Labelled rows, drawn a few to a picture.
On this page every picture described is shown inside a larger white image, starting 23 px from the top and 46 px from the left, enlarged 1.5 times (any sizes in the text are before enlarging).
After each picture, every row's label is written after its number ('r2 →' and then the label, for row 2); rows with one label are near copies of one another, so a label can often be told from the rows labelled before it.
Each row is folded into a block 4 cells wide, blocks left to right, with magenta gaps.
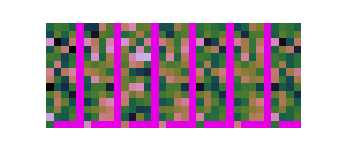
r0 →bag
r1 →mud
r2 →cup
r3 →mud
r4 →bag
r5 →mud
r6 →bag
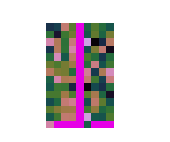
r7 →mud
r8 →bag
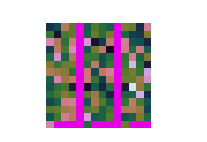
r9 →mud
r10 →bag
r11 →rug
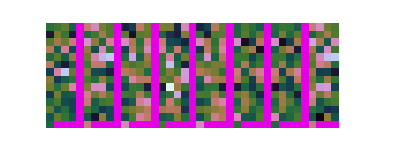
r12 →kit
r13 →cup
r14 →mud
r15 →rug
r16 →mud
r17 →bag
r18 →bag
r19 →cup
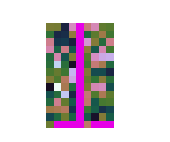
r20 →rug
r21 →cup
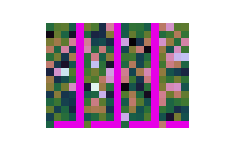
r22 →kit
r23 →rug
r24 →bag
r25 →cup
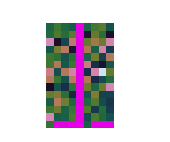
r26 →bag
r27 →kit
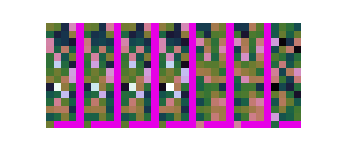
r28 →rug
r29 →rug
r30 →rug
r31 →rug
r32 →mud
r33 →mud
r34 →bag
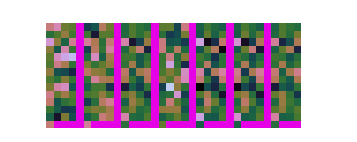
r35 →cup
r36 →mud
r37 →bag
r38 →rug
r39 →bag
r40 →bag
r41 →bag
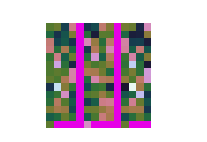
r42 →rug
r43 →mud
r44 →rug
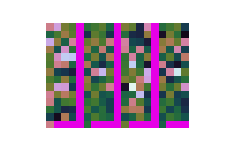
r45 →cup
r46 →kit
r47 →rug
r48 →kit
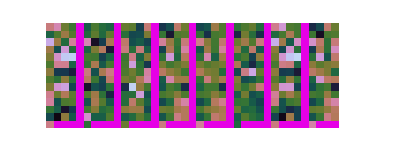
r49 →cup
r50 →bag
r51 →rug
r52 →mud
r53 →mud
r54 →kit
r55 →cup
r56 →mud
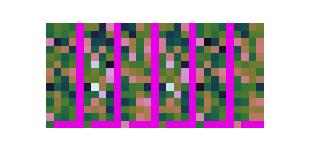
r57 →bag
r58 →rug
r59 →mud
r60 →rug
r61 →bag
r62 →mud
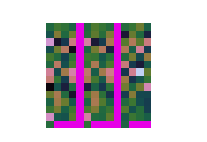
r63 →bag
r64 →bag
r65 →kit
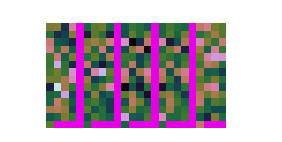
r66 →rug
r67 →kit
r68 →bag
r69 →bag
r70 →cup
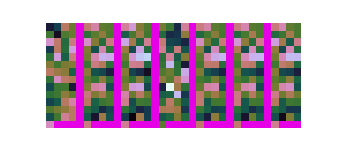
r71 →mud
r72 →cup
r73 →cup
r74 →rug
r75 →cup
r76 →cup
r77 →cup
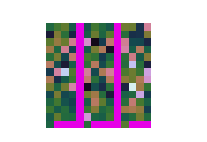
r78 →kit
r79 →bag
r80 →rug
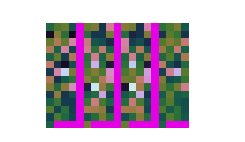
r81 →kit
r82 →rug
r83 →rug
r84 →kit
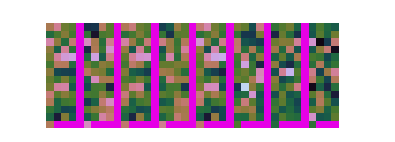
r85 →cup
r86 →mud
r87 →cup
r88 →mud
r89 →cup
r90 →rug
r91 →kit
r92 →bag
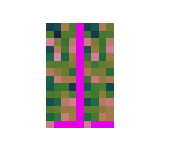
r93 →mud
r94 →mud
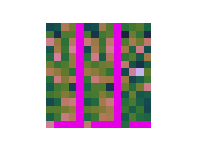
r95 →mud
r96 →mud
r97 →kit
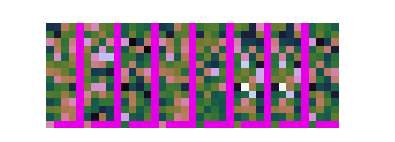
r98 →mud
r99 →cup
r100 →bag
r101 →mud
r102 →kit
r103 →rug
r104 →rug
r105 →bag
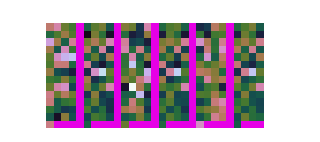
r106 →cup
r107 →kit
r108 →rug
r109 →kit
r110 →mud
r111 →kit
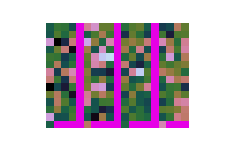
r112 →bag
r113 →cup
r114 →kit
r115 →mud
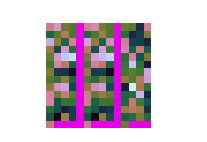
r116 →cup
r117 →cup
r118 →rug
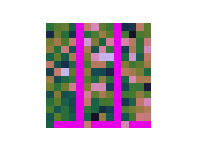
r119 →kit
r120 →cup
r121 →mud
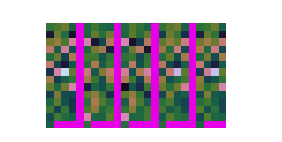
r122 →kit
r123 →bag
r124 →bag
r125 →kit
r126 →kit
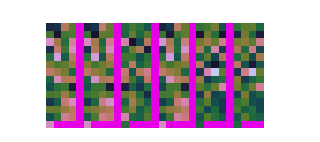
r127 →mud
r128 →mud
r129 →bag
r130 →mud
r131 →kit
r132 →kit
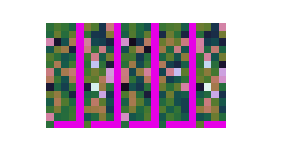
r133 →bag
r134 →rug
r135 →bag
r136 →kit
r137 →rug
